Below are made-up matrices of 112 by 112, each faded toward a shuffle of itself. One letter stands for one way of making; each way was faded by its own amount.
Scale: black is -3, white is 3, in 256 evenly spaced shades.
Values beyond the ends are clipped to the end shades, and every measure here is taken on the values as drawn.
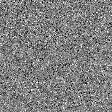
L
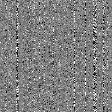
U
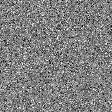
L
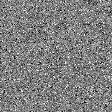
L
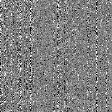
U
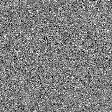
L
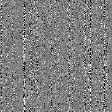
U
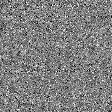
L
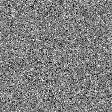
L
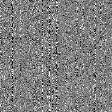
U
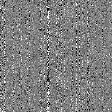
U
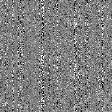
U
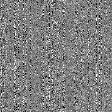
U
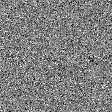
L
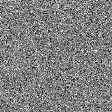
L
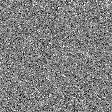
L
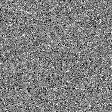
L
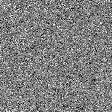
L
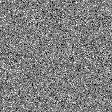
L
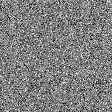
L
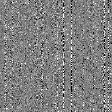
U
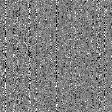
U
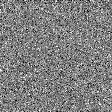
L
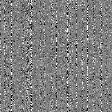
U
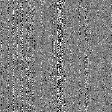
U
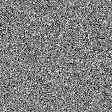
L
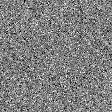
L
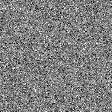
L
